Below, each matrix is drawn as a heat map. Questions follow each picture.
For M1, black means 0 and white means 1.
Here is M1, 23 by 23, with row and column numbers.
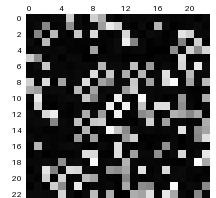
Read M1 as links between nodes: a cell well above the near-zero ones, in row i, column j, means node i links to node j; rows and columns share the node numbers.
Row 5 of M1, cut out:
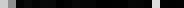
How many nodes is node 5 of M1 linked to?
3
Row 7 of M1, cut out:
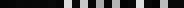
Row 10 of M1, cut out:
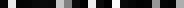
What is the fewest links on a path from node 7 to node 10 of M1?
1
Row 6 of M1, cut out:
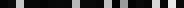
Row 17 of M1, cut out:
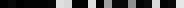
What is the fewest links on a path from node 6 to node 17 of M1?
2
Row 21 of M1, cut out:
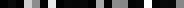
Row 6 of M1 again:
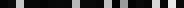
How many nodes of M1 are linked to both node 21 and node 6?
1
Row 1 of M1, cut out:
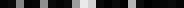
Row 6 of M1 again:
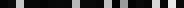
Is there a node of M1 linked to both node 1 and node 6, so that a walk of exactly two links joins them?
yes
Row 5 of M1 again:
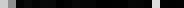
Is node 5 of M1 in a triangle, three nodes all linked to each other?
no
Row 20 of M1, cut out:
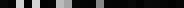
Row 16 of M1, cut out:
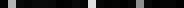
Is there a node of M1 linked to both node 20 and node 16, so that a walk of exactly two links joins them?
no
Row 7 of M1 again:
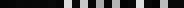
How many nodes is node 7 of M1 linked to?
6
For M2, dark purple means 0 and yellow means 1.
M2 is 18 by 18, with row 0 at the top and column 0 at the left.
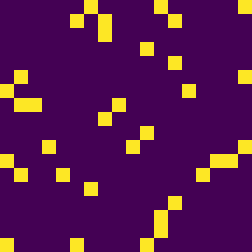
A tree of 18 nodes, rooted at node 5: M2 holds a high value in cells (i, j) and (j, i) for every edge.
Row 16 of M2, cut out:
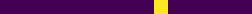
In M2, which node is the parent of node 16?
11
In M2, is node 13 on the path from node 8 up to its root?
no
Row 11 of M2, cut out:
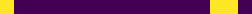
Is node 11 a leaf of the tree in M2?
no
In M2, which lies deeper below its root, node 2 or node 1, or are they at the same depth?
node 2
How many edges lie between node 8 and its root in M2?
3
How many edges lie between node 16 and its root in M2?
4
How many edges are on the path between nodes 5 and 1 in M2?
1
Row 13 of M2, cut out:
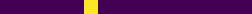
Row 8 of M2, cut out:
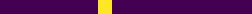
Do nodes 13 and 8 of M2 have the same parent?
no
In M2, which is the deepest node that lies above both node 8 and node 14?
1
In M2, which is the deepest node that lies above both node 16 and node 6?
0
